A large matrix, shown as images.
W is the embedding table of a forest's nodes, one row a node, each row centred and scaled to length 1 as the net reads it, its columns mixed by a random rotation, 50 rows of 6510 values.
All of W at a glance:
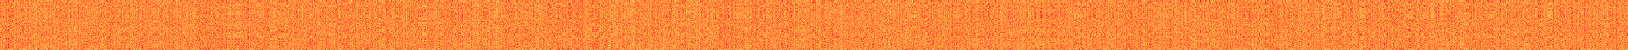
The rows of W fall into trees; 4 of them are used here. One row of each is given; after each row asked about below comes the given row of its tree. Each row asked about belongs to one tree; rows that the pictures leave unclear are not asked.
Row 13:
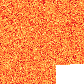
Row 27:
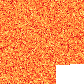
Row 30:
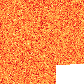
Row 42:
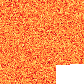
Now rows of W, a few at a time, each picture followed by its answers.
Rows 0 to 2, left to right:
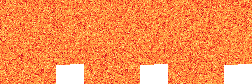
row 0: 30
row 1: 30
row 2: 30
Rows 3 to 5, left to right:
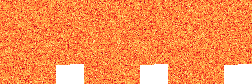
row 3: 27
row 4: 27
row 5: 42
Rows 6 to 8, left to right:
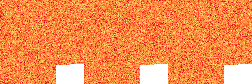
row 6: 42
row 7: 13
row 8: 27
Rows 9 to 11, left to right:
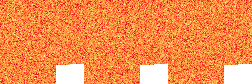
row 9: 30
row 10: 30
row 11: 27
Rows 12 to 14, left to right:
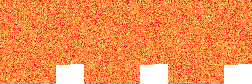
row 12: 27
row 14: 27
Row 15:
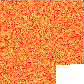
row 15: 27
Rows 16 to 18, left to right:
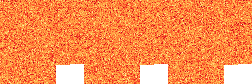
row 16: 27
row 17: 27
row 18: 13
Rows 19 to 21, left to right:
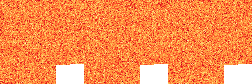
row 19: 42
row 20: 30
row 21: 27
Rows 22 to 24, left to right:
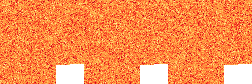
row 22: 13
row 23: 42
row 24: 13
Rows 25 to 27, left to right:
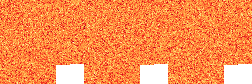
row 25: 42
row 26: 30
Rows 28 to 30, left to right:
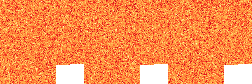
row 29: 30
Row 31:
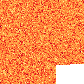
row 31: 30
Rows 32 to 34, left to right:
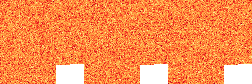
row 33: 42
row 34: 42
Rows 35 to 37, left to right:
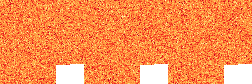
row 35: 42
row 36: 27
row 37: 27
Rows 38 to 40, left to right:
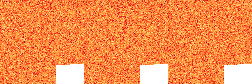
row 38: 30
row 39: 30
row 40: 42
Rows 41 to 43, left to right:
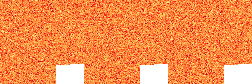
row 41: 30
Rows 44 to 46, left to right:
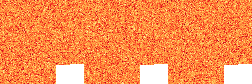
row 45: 30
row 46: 27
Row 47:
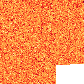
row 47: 30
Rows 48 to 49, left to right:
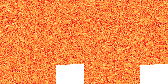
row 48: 13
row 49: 13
